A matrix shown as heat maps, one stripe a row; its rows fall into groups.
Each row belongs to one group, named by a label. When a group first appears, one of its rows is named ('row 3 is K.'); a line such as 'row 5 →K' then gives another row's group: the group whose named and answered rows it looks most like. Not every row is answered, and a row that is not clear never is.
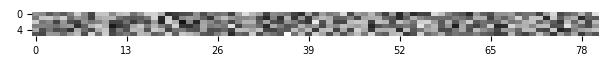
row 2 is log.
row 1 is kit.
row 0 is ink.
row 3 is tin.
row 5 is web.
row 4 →ink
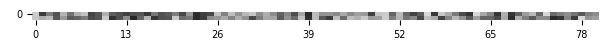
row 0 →log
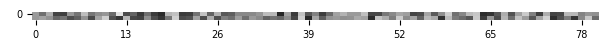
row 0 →log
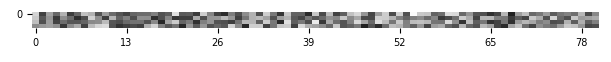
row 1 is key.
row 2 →log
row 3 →tin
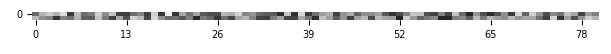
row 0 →kit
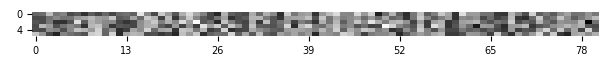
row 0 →web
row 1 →web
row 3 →tin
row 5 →key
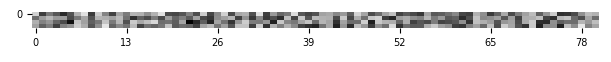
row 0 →ink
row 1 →kit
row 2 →ink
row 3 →ink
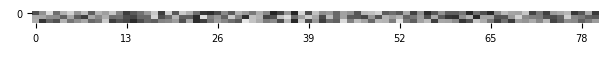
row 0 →kit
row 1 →tin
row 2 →log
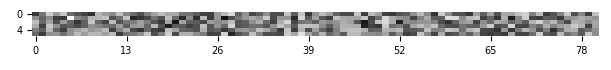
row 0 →kit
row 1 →log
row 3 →tin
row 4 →log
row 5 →web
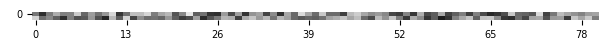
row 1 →key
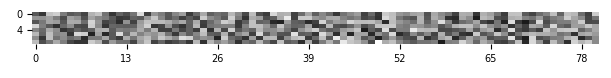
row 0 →tin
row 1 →tin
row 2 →web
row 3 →key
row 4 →tin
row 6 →web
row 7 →key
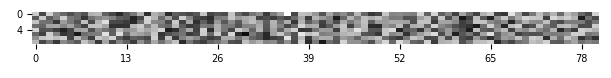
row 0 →tin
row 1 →kit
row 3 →tin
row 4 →ink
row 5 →tin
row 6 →kit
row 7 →log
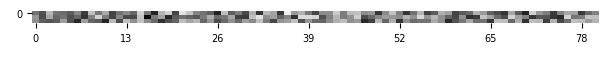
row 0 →web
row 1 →tin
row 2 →key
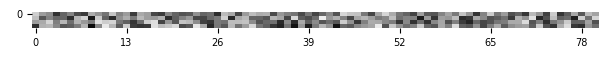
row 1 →ink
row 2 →kit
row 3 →kit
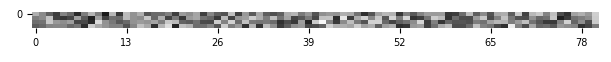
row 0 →key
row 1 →ink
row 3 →web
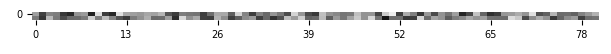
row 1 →web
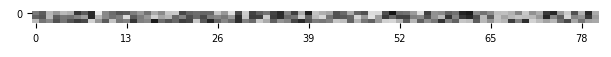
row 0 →kit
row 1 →kit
